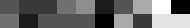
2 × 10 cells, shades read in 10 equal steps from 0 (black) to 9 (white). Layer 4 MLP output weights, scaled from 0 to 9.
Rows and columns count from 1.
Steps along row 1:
down same up up down up up up down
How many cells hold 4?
2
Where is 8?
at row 2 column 9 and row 2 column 10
